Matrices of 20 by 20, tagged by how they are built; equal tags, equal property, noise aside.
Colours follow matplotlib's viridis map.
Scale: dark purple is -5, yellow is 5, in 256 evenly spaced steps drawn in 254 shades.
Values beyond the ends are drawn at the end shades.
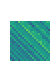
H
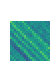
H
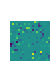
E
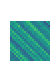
H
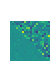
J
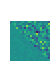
J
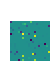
E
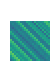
H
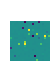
E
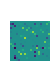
E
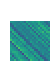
H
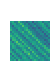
H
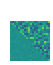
J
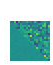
J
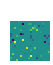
E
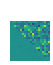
J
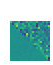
J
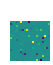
E
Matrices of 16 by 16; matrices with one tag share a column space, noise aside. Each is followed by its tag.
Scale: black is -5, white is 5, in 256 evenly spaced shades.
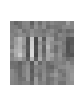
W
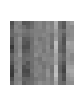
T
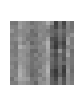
T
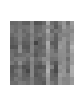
T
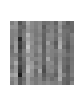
T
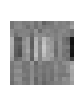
W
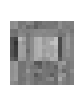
W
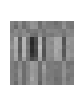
W
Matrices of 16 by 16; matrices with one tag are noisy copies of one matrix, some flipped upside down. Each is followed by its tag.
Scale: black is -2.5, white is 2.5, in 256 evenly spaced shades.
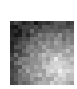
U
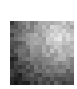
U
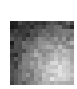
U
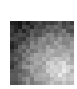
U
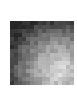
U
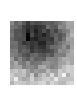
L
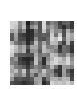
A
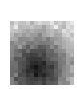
L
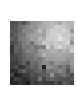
U
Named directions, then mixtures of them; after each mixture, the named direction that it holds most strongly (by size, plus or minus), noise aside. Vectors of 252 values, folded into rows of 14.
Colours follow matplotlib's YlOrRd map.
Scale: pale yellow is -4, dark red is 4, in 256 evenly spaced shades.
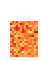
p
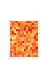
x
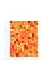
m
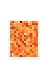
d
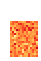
x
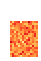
d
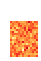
x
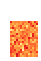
m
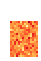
m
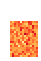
d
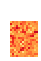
p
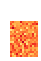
d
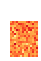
x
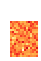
x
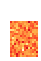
m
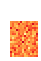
x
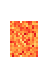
d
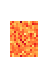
d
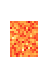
x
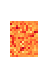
p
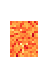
m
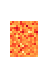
p
